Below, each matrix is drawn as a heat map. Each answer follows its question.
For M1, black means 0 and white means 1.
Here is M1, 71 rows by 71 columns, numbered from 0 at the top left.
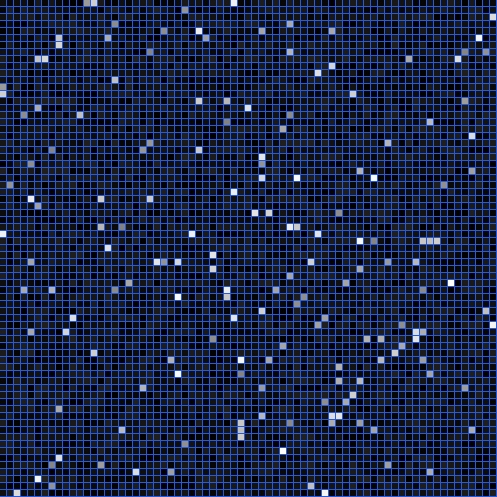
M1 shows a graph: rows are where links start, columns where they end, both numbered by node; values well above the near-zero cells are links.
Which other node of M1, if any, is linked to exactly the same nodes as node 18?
node 64
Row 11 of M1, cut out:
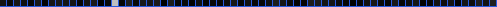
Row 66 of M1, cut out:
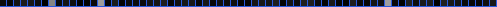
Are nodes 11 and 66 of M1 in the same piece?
yes
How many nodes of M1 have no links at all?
1
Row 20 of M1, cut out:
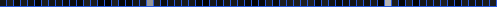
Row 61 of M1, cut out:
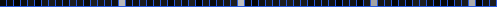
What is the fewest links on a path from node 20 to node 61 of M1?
5
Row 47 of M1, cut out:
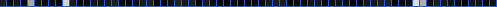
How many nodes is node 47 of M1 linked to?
4
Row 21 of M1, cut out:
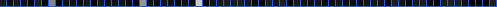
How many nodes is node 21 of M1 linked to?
3
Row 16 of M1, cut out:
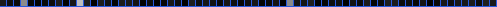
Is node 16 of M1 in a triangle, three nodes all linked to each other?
yes
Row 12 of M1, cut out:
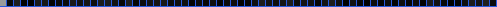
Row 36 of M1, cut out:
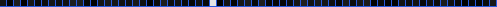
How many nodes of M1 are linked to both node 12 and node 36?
0
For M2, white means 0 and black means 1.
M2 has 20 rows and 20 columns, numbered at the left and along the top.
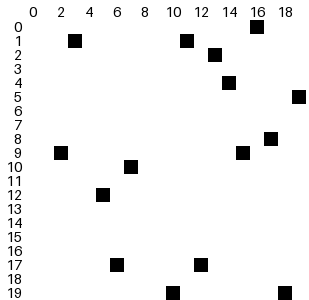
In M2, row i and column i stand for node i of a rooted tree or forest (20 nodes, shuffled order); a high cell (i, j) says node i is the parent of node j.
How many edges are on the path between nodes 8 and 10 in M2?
5
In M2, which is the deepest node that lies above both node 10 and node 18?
19
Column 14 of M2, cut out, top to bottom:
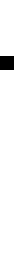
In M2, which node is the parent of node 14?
4
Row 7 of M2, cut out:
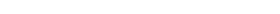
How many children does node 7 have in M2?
0
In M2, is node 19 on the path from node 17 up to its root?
no
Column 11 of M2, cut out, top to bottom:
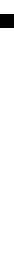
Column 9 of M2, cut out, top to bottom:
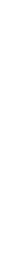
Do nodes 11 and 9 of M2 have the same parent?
no
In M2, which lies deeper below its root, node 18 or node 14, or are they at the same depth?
node 18
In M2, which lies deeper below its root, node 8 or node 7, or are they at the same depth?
node 7
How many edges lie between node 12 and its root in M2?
2
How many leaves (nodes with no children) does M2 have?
9
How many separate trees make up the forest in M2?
5
